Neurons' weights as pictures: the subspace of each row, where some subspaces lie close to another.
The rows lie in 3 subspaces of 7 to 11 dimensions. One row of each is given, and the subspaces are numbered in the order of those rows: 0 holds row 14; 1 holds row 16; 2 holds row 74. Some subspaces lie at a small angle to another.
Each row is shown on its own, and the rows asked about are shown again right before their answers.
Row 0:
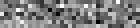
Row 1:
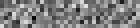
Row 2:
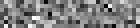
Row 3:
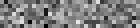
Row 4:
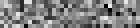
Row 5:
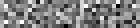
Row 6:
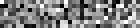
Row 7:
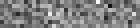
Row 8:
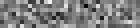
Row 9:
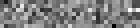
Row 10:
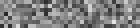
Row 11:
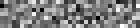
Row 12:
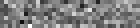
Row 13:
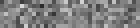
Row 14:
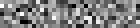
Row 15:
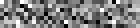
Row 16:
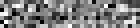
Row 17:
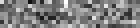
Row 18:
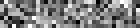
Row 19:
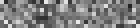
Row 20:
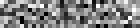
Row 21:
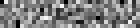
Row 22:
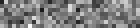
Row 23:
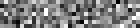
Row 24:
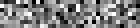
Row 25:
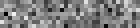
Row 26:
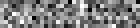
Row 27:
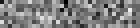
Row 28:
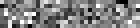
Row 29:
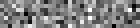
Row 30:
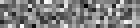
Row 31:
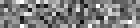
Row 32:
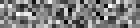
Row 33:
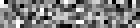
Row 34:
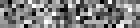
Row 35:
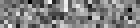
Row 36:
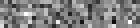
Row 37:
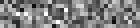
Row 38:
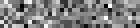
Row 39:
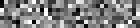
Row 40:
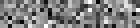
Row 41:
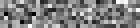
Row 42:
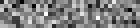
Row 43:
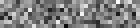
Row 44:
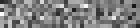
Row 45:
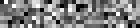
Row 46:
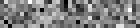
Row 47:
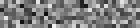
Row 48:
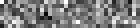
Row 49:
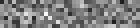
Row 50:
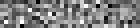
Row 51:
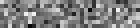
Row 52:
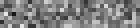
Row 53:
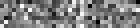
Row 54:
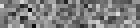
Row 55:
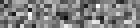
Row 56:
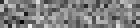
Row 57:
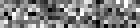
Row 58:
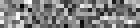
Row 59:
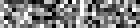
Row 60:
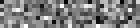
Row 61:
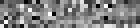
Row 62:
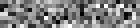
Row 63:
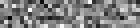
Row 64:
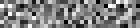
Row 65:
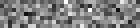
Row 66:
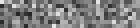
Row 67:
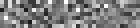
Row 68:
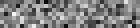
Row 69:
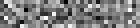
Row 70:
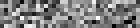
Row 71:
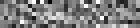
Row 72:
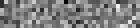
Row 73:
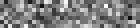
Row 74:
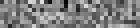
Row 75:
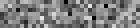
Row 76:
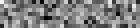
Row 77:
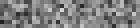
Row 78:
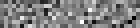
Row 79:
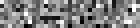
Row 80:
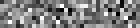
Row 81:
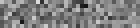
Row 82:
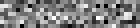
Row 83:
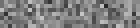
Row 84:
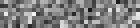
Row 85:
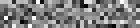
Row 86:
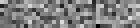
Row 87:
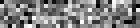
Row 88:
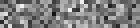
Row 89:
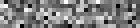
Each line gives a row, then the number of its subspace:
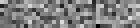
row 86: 0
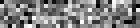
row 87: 2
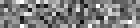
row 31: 1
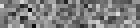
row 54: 0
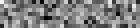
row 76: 1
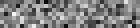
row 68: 1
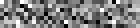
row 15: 0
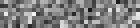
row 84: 0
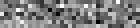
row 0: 0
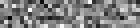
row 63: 1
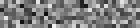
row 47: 0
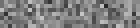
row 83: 0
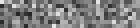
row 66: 1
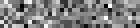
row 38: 1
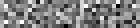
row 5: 0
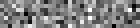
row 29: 2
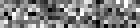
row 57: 2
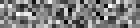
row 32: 2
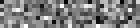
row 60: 0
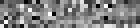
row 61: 1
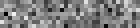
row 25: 2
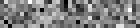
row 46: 2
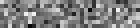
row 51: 0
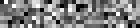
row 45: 0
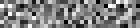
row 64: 2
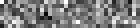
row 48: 2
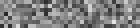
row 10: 1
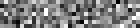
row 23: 2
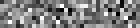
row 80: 0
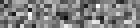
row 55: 0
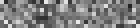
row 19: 1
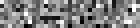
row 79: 2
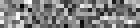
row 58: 1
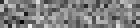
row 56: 0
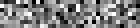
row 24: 1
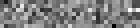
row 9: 1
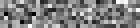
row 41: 0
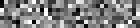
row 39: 0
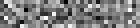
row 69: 0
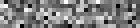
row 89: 0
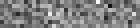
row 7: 1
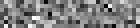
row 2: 1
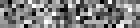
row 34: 0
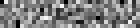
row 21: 0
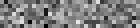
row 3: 1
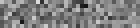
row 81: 1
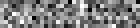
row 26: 1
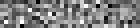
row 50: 1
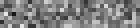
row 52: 2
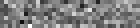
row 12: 0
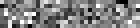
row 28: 0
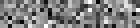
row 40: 1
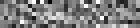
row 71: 2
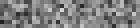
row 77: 1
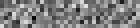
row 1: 2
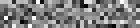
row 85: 2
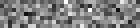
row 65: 0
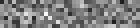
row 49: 2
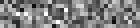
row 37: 2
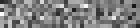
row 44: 1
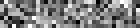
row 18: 2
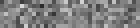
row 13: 0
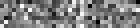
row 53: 1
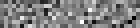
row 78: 1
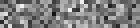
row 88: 1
